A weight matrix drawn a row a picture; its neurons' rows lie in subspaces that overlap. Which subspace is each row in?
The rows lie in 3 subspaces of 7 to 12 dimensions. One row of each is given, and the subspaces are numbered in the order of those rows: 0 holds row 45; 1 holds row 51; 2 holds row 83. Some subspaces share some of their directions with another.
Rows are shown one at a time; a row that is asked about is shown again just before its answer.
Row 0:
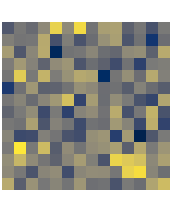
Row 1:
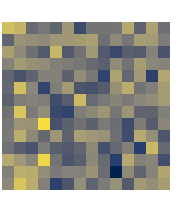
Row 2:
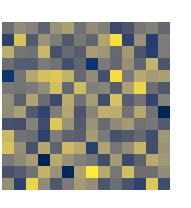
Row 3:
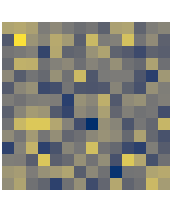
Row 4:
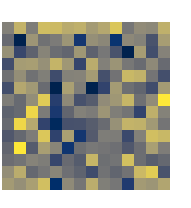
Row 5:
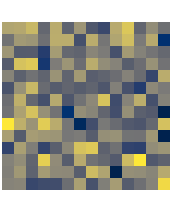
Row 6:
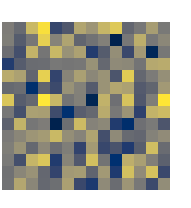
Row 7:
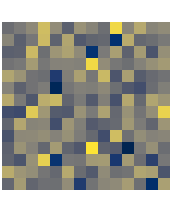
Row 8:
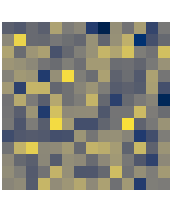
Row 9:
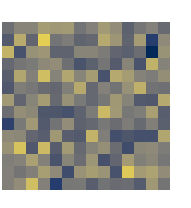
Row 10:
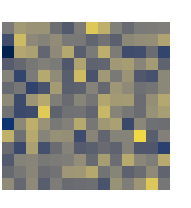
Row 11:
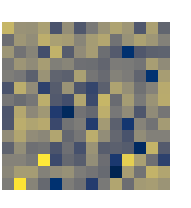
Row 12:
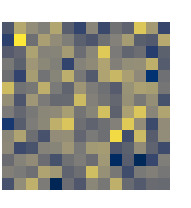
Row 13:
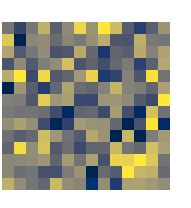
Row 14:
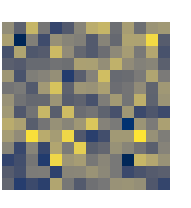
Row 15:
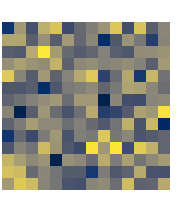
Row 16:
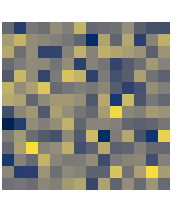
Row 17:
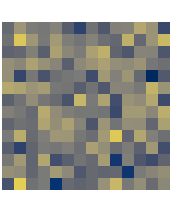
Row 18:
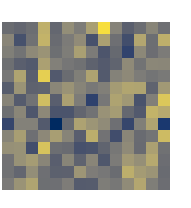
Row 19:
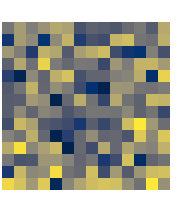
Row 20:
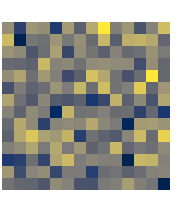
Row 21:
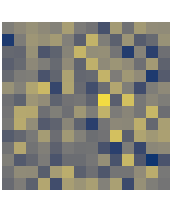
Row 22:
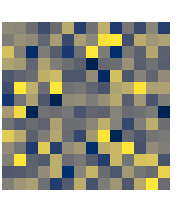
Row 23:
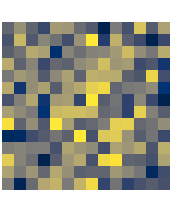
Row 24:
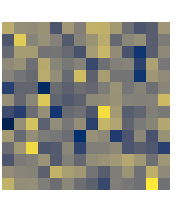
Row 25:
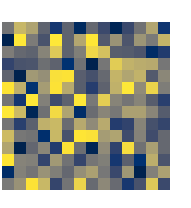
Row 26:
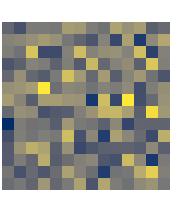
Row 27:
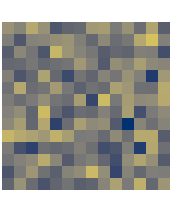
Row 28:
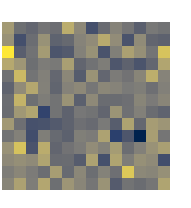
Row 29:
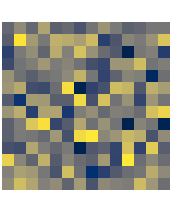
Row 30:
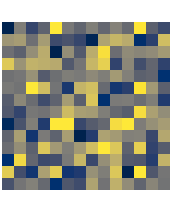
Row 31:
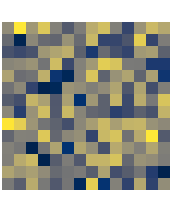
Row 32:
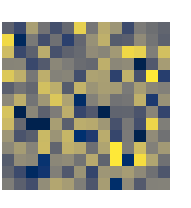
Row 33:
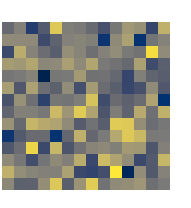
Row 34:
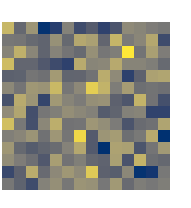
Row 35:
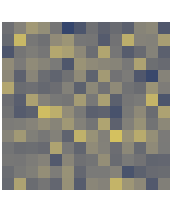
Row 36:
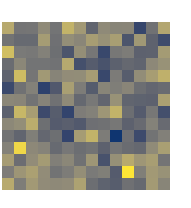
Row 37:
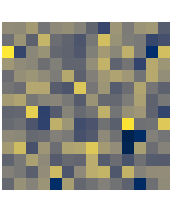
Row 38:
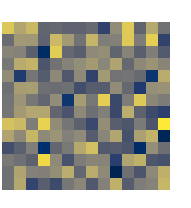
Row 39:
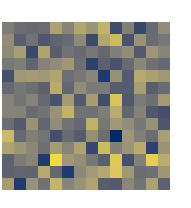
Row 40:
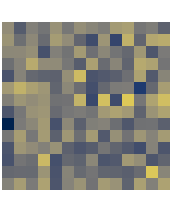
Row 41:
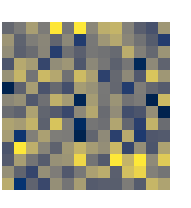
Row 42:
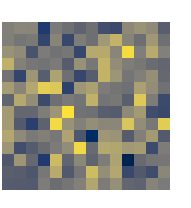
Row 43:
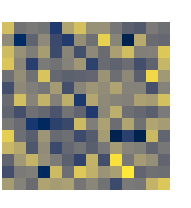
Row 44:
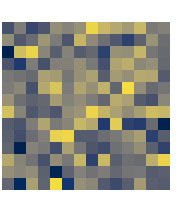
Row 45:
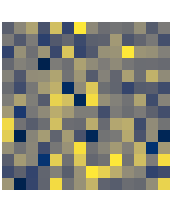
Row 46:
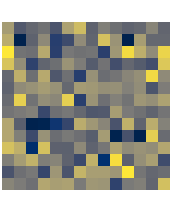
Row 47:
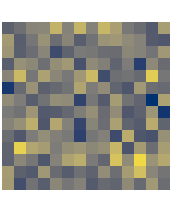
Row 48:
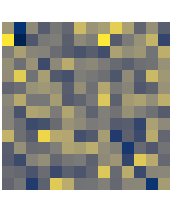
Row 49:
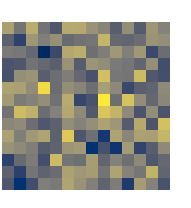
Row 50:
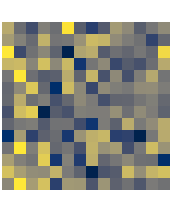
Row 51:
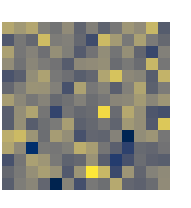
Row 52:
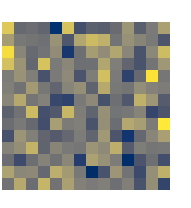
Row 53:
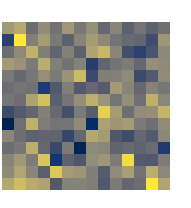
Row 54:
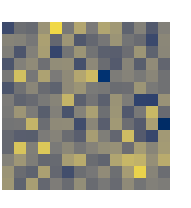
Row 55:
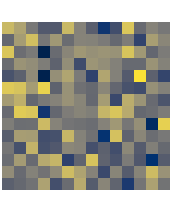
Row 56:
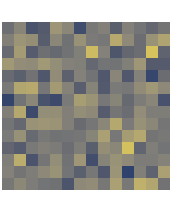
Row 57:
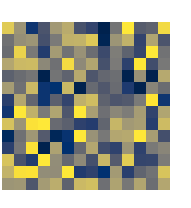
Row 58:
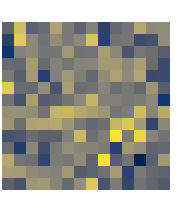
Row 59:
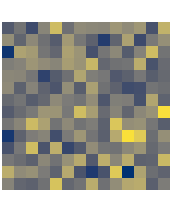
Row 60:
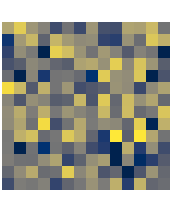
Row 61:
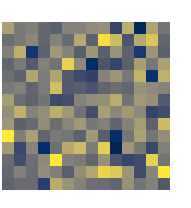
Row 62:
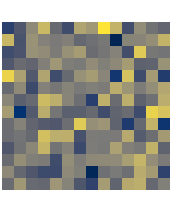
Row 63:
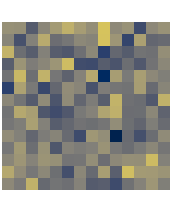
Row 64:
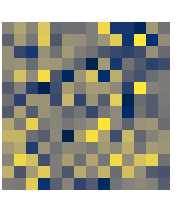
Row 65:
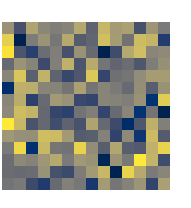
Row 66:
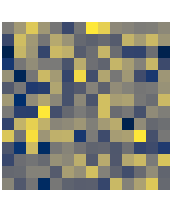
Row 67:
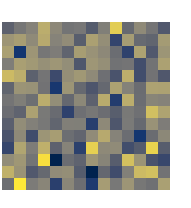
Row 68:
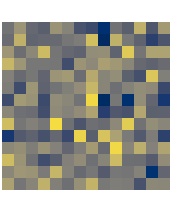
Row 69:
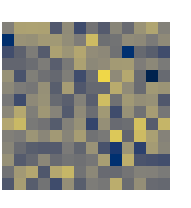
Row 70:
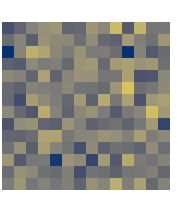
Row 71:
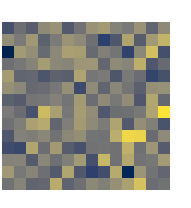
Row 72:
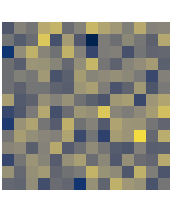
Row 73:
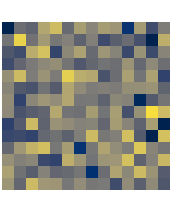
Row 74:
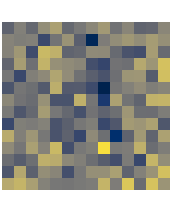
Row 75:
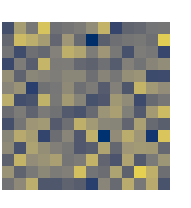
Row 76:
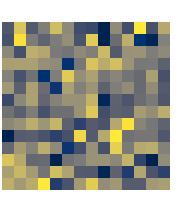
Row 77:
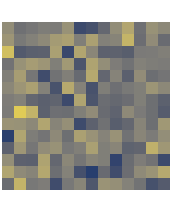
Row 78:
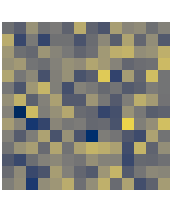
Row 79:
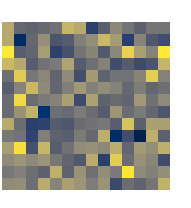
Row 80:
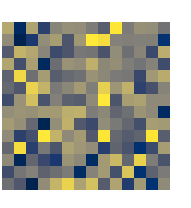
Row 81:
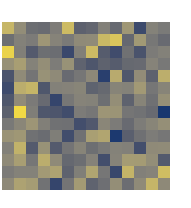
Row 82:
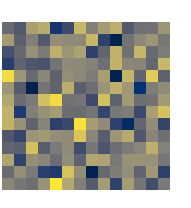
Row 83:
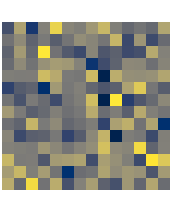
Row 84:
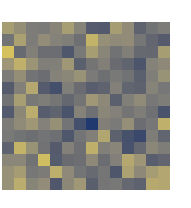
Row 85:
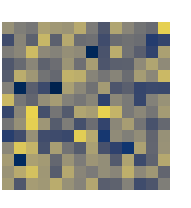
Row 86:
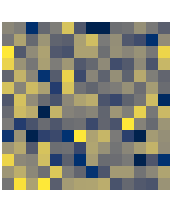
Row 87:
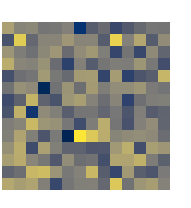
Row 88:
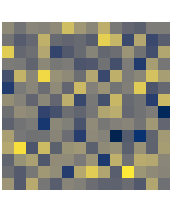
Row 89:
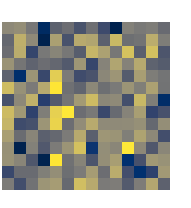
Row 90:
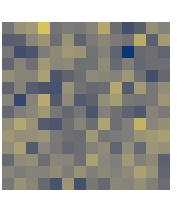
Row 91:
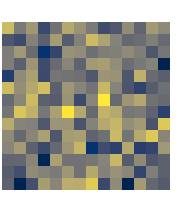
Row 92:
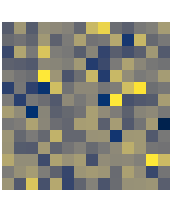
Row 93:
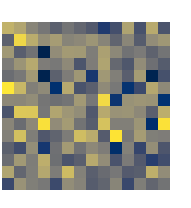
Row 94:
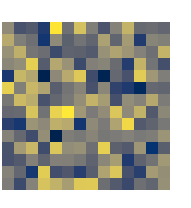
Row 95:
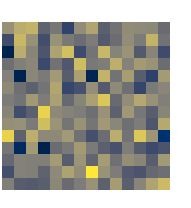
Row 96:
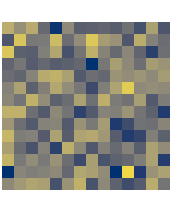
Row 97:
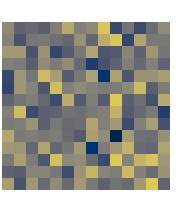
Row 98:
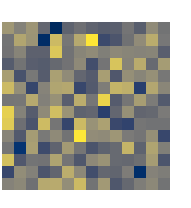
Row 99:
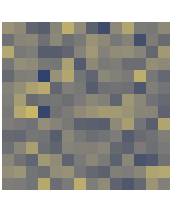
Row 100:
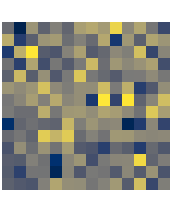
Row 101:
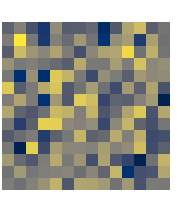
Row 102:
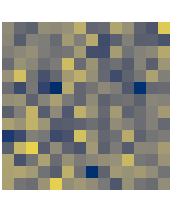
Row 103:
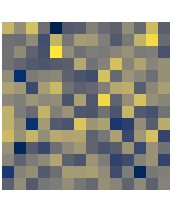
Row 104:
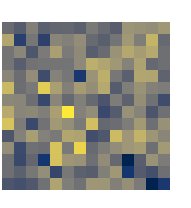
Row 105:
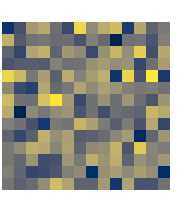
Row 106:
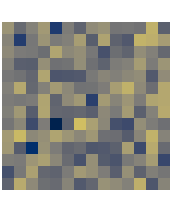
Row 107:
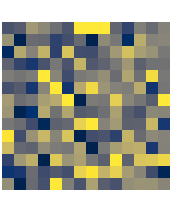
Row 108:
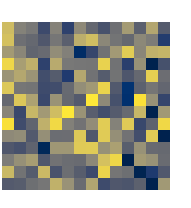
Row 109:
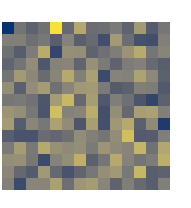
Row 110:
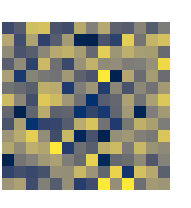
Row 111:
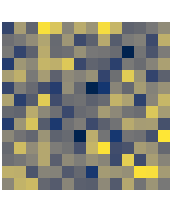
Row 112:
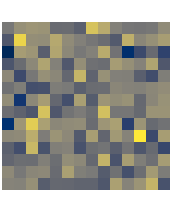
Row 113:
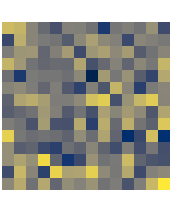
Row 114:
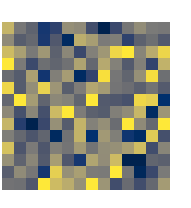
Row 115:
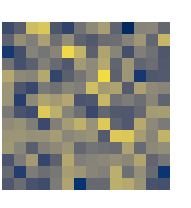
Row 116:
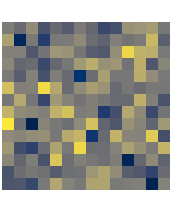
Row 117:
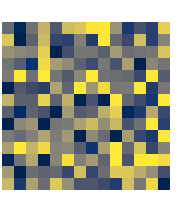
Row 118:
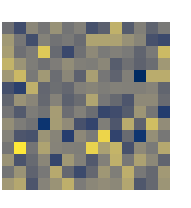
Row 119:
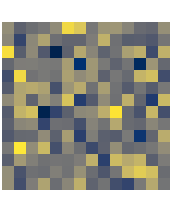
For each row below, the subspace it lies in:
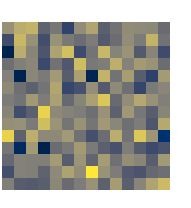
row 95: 0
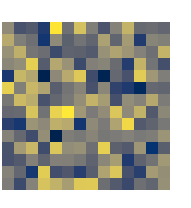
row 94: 2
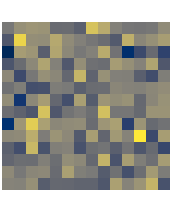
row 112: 0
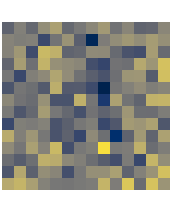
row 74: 2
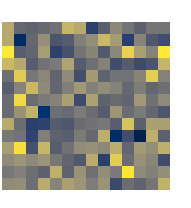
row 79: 0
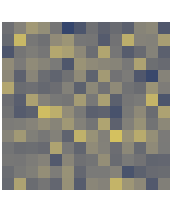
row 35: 2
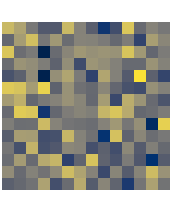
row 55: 2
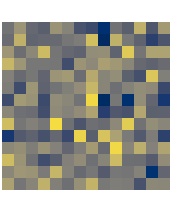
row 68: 2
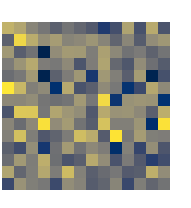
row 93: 2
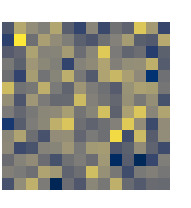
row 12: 1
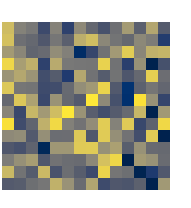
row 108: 2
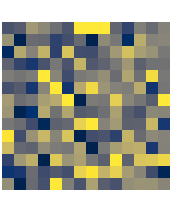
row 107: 0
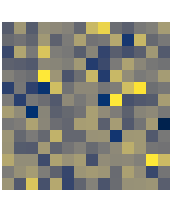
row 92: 2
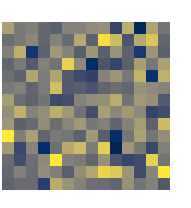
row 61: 2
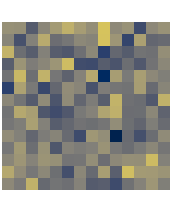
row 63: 2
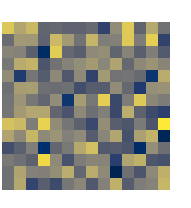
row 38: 0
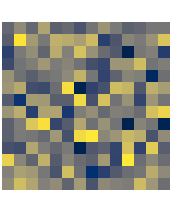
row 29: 1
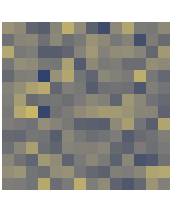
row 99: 2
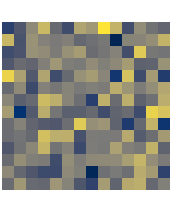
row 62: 1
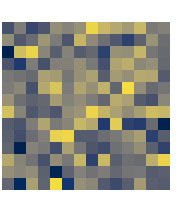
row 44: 2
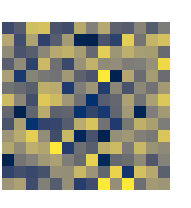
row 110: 2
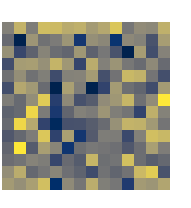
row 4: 2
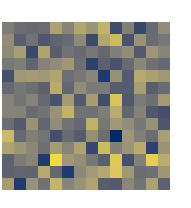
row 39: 2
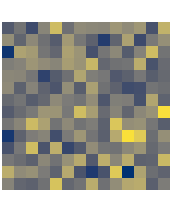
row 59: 1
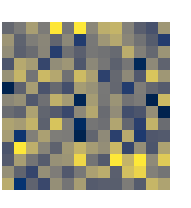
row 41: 0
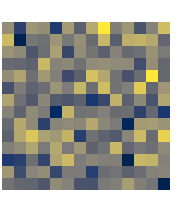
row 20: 0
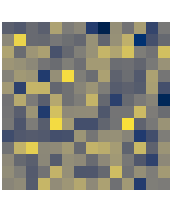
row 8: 2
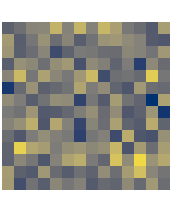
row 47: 0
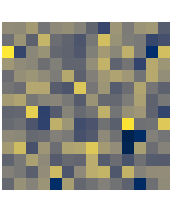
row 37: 1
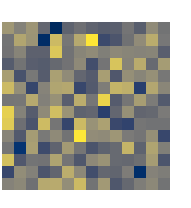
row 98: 1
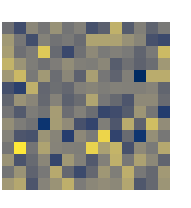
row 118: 2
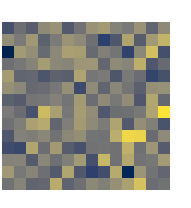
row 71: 1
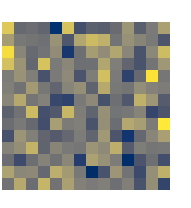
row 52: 0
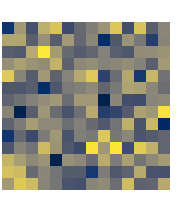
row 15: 2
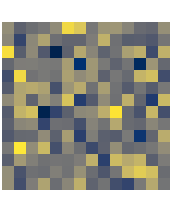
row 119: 2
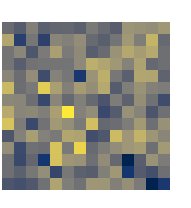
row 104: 0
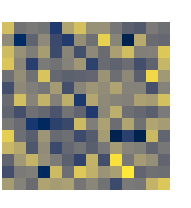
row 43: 0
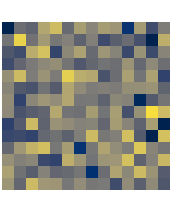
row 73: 1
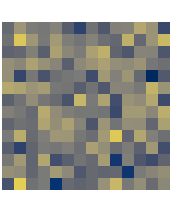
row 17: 1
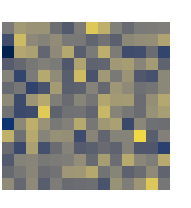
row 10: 0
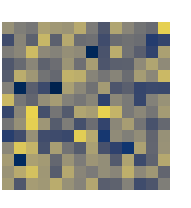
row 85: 1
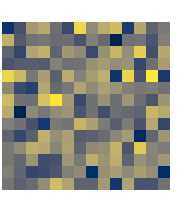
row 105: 1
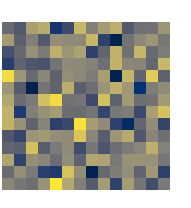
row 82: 1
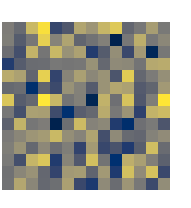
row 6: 1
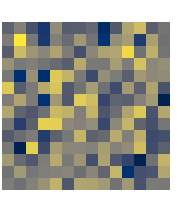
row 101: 2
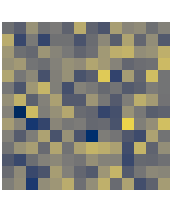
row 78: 2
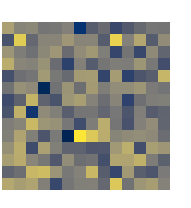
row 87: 2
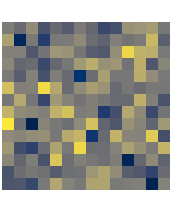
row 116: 0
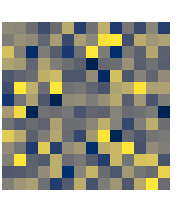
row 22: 1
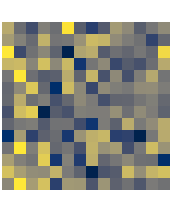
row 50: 0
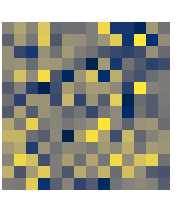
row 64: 2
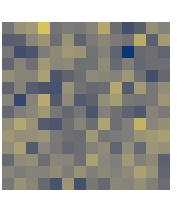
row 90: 2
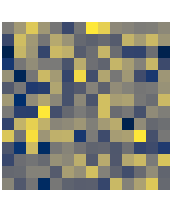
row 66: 0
